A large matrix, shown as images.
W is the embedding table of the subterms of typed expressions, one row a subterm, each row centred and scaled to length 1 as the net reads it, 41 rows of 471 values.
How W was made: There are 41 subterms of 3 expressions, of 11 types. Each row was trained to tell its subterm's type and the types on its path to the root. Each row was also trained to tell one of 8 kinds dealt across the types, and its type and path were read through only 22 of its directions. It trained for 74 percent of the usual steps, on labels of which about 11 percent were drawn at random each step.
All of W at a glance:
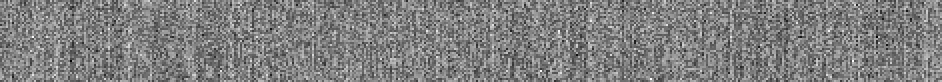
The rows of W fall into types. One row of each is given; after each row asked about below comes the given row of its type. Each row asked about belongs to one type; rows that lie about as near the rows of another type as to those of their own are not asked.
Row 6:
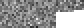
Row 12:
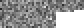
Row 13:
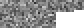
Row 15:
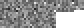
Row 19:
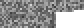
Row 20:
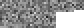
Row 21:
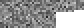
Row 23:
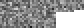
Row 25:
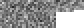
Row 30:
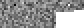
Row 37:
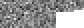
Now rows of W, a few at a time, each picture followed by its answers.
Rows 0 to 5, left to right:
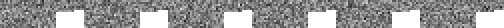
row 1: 25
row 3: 25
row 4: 12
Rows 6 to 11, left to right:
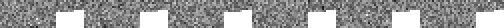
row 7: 21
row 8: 6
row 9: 13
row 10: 12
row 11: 21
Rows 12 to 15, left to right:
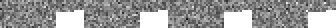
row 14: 20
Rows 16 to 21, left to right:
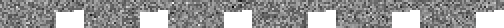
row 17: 20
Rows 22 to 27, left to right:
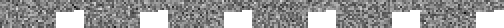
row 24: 13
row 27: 19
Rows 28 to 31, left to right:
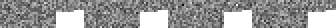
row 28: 19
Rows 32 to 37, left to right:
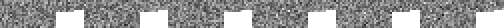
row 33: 12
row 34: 6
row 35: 19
